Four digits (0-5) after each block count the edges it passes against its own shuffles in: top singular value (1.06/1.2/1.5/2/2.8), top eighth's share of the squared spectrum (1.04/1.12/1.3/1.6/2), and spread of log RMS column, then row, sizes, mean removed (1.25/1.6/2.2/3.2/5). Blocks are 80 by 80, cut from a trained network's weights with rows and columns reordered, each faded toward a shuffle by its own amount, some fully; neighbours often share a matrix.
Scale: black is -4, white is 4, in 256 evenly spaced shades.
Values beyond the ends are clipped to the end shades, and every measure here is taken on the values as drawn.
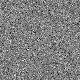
0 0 0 0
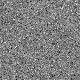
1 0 0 0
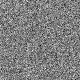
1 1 0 0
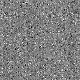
1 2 0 1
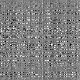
3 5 0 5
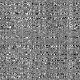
3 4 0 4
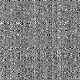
3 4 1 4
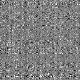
3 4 0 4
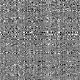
3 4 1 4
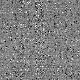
2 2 2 0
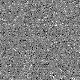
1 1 1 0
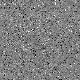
1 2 1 0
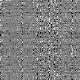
3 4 4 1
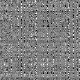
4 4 4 1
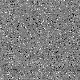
1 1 1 0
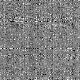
3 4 0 3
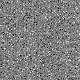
1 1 0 0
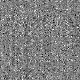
2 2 0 2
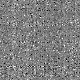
2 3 0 2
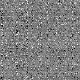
2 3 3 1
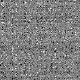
2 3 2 1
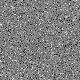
0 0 0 0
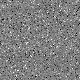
0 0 0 0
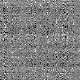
3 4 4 0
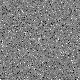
0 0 0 0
